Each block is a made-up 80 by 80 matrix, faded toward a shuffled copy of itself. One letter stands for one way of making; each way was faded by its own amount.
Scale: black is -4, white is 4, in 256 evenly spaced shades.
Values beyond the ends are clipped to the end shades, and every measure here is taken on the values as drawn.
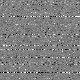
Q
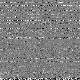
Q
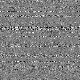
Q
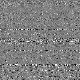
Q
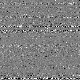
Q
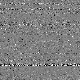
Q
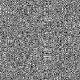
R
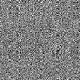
R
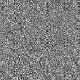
R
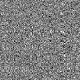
R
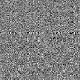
R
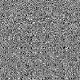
R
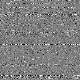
Q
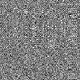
R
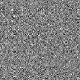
R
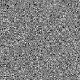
R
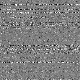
Q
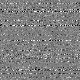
Q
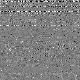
Q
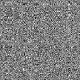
R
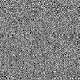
R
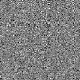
R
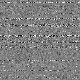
Q
